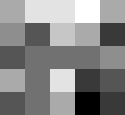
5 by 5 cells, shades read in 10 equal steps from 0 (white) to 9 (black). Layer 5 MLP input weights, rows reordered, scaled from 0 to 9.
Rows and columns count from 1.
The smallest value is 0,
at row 1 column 4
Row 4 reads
3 5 1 7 6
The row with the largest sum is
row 5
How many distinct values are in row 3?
3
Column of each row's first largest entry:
1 5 1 4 4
